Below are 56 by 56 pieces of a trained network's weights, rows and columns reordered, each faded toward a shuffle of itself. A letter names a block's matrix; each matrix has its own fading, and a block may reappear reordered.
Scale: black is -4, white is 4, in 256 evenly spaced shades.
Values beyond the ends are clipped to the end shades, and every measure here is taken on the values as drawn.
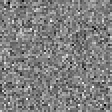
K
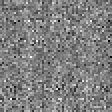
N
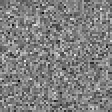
K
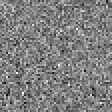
K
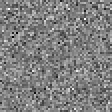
K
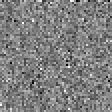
K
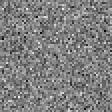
K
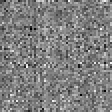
N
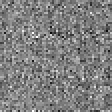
N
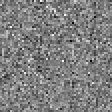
K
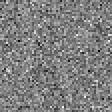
K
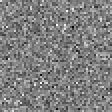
K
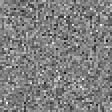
K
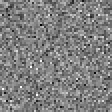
K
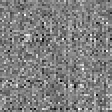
N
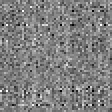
N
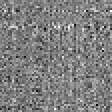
N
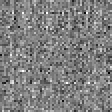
N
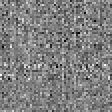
N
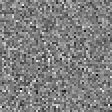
K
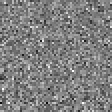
K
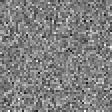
K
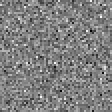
K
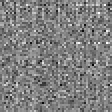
N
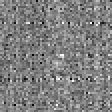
N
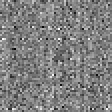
N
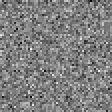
K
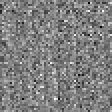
N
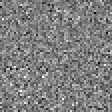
K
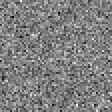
K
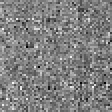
N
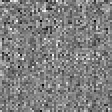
N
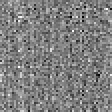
N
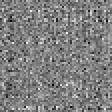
N
